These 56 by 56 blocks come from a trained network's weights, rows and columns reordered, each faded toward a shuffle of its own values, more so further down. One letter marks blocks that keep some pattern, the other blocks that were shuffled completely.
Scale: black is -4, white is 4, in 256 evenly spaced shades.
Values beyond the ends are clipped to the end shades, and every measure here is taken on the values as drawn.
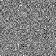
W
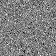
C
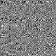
W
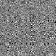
W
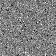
C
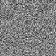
W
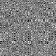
W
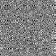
W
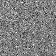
C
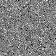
C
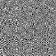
W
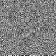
W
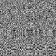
W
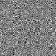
W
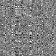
W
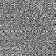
W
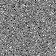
C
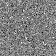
C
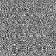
W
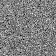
C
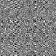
W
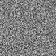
W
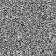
W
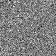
C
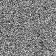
C
